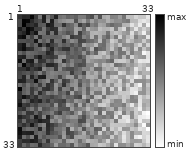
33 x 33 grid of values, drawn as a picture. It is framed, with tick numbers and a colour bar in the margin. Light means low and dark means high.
Grain: fine. Ninth with the highest average: top left. Slope: up to the left. Stripes: none. Odd rows or columns: none.
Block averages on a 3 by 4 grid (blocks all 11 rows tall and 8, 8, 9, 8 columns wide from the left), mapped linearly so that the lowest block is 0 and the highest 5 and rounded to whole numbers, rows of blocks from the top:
5421 / 5320 / 5320
